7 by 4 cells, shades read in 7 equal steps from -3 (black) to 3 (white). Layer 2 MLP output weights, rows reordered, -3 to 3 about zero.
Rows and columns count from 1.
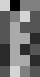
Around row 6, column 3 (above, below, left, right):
-2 0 1 -2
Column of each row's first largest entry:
1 3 2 2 2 2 2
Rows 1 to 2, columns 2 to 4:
-3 0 0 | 0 2 -1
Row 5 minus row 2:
-1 1 -4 0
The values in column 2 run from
-3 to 2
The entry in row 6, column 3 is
1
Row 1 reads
2 -3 0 0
